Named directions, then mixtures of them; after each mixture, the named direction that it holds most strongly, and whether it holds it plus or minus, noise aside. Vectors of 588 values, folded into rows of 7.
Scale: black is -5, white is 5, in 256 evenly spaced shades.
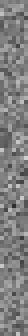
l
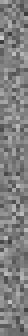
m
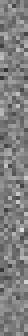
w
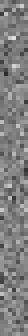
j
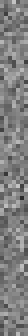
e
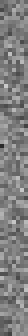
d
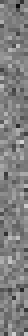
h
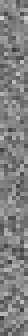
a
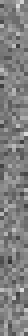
h, minus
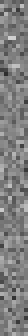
j, plus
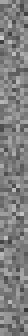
m, plus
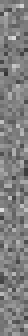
j, plus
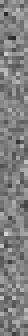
j, minus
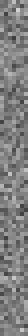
j, minus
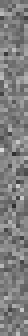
l, plus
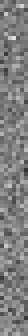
j, plus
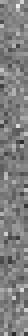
h, minus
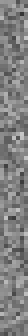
a, plus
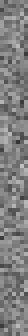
l, minus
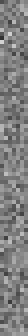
m, minus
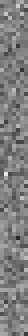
h, minus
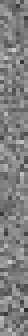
a, minus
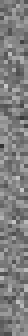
d, plus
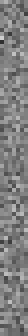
m, plus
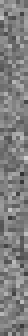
a, plus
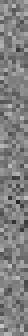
w, minus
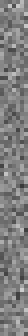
m, minus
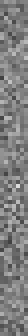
m, plus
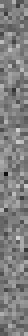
e, plus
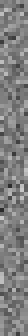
j, minus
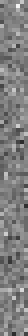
h, minus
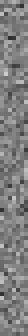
j, minus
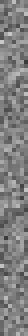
e, plus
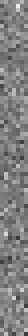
h, minus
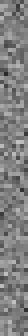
d, minus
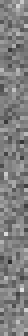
h, minus
